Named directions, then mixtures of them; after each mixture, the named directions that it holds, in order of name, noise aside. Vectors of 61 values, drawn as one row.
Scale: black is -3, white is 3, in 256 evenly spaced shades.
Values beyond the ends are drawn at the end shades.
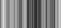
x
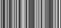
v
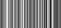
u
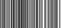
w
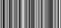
v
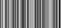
v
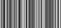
v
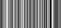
u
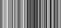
u, x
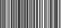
u, w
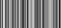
v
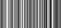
u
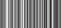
u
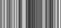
v, x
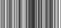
v, x
